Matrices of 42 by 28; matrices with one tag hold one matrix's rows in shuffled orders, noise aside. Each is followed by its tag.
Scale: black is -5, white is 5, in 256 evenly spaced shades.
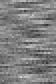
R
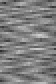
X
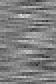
R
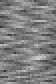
X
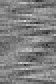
R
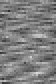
X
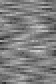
X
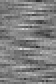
R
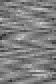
X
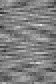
X
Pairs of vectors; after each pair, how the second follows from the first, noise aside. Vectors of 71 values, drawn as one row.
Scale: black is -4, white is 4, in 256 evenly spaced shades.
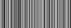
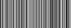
reversed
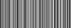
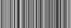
shuffled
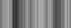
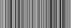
shuffled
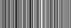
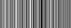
negated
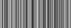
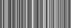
negated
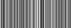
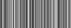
shuffled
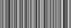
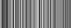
shuffled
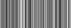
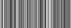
reversed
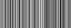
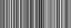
negated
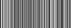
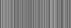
shrunk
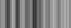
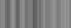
shrunk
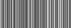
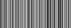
negated
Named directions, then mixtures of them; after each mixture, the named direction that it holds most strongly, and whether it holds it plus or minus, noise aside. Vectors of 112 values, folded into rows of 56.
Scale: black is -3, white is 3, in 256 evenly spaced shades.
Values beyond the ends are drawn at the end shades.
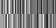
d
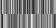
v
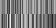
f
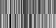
f, minus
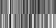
f, minus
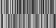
v, plus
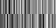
d, minus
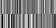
v, plus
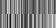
f, minus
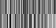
f, minus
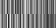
f, plus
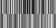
v, plus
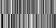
v, plus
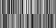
v, minus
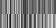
f, minus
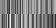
f, plus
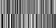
f, plus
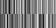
d, minus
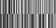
d, minus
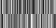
v, plus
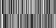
v, minus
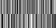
v, plus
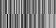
f, minus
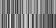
f, plus
